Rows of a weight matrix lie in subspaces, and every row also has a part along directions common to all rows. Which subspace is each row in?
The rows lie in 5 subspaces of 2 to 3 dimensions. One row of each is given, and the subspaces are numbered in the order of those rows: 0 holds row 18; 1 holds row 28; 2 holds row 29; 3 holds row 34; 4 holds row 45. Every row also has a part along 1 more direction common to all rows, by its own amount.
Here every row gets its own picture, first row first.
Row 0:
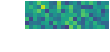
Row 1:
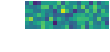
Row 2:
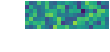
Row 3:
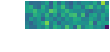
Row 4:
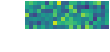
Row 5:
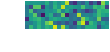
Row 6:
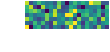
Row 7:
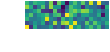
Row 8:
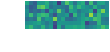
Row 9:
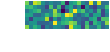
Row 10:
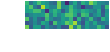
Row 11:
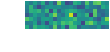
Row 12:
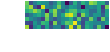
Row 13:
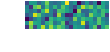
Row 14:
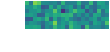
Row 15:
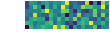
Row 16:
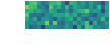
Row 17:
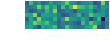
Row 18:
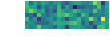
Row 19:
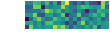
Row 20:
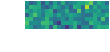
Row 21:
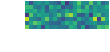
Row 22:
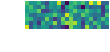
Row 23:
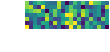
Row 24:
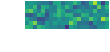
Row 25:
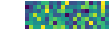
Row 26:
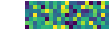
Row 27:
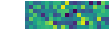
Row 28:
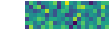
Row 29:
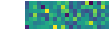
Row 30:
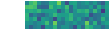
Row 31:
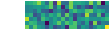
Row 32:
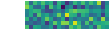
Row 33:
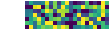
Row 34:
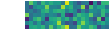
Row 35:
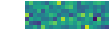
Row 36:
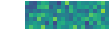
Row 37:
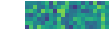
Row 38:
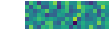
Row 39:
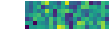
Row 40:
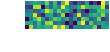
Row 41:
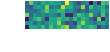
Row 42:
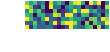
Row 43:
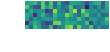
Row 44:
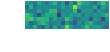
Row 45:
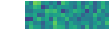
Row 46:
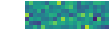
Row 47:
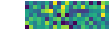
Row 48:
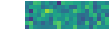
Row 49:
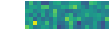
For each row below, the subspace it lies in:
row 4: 3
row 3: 1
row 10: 1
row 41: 3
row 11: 2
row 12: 1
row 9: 4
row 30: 2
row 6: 1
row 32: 0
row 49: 0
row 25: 2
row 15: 2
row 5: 4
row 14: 4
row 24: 0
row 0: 1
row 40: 4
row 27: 4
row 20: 3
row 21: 3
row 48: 4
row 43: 3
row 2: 1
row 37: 0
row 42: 1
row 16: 2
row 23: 1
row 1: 4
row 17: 0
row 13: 0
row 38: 1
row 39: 0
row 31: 1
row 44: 0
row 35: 3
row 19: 4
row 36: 2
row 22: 3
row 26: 2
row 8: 2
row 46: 3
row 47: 0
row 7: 0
